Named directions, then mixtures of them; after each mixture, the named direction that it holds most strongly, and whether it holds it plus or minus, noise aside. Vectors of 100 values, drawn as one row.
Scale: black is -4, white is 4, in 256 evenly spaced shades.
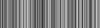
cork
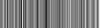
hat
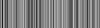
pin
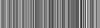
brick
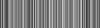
brick, minus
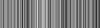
cork, minus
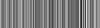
brick, plus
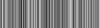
pin, minus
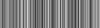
cork, plus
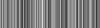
cork, minus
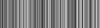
cork, plus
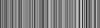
brick, minus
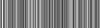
pin, minus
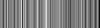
hat, minus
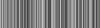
cork, minus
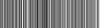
hat, plus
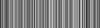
brick, minus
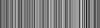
brick, minus
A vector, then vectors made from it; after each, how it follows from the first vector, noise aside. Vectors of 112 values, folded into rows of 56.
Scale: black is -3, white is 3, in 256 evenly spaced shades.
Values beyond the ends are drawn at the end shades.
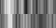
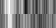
copied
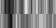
negated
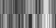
reversed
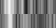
copied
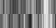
reversed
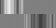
partly zeroed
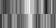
wrapped around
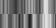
reversed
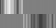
partly zeroed
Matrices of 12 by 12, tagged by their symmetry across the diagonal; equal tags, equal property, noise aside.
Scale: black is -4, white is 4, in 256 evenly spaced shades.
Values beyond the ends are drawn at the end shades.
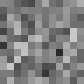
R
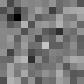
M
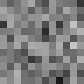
R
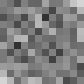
M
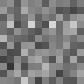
R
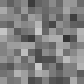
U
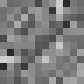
M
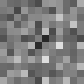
M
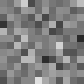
U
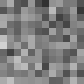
U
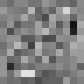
U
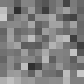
R
